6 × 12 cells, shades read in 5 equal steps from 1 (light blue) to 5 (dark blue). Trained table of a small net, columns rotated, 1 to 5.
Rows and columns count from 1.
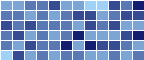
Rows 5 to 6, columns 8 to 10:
5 4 4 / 2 2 3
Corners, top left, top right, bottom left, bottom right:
2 5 1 3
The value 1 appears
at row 1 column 8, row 1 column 9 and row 6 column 1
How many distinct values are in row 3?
3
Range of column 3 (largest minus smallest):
2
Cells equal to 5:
5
